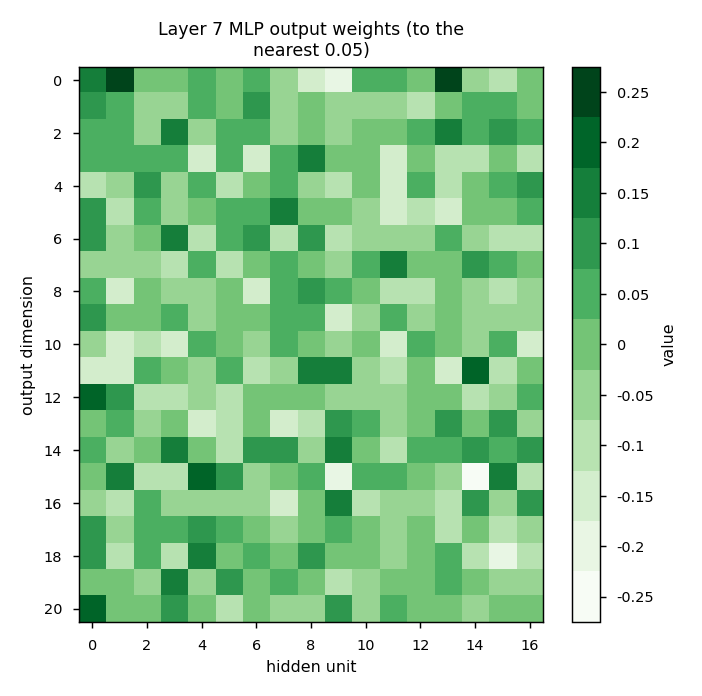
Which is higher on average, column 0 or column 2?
column 0
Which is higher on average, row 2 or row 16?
row 2
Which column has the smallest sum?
11
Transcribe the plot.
Title: Layer 7 MLP output weights (to the nearest 0.05)
x-axis: hidden unit, ticks 0 2 4 6 8 10 12 14 16
y-axis: output dimension, ticks 0 2 4 6 8 10 12 14 16 18 20 (0 at the top)
Colour bar: value, ticks -0.25 -0.2 -0.15 -0.1 -0.05 0 0.05 0.1 0.15 0.2 0.25
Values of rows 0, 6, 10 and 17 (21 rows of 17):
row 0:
0.15 0.25 0 0 0.05 0 0.05 -0.05 -0.15 -0.2 0.05 0.05 0 0.25 -0.05 -0.1 0
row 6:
0.1 -0.05 0 0.15 -0.1 0.05 0.1 -0.1 0.1 -0.1 -0.05 -0.05 -0.05 0.05 -0.05 -0.1 -0.1
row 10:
-0.05 -0.15 -0.1 -0.15 0.05 0 -0.05 0.05 0 -0.05 0 -0.15 0.05 0 -0.05 0.05 -0.15
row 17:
0.1 -0.05 0.05 0.05 0.1 0.05 0 -0.05 0 0.05 0 -0.05 0 -0.1 0 -0.1 -0.05
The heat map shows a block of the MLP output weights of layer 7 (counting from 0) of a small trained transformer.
